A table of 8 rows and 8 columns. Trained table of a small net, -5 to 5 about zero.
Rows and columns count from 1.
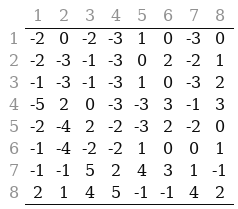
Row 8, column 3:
4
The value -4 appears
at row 5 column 2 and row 6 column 2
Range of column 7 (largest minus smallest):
7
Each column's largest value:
2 2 5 5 4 3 4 3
